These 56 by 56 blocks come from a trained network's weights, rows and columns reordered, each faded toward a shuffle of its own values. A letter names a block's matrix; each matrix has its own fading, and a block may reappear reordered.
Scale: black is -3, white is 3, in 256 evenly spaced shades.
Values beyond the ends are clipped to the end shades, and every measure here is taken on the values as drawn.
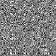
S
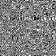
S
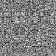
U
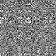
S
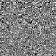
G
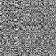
U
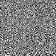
S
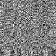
U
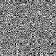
U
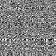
G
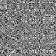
S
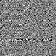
U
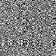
S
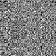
U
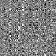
S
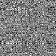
G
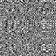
S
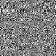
S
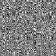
S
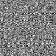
G
